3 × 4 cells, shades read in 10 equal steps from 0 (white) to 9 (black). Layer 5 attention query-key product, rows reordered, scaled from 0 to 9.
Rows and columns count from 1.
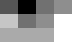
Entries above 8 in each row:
1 0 0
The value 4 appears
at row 1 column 4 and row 2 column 3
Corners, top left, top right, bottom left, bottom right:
6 4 3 0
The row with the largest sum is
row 1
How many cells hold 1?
0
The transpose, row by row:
6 2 3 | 9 5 3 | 5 4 3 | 4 0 0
